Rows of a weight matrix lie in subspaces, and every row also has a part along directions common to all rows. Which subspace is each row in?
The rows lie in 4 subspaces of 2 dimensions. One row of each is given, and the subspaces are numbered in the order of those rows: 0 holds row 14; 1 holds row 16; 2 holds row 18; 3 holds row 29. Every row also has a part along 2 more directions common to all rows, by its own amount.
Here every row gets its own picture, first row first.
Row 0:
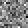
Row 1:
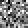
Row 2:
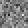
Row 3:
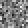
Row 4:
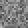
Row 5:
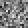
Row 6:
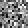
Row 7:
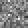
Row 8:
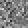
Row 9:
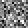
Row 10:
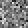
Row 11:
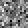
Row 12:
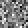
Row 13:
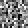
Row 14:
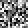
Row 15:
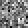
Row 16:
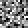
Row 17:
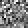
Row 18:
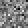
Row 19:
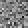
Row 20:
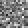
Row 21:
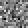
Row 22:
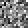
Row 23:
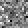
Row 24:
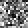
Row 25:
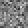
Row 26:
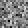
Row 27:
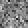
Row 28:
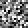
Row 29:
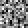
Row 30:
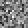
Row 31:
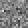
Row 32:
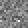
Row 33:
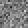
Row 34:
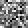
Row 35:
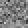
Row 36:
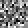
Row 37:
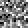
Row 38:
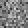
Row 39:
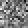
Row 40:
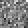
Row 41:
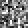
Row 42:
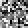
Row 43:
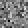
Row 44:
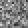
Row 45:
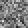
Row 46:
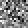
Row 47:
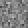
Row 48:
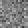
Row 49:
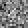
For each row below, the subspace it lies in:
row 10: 0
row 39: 0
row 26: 1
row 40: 3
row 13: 1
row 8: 1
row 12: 0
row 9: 2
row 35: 2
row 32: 0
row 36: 0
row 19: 1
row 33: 2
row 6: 1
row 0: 3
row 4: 2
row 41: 3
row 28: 0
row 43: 1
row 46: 0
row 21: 0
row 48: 1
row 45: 2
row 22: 3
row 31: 0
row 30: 3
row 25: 2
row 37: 2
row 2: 2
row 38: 3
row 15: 3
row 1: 3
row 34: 2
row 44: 1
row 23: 1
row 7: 2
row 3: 0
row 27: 2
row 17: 3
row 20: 1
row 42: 3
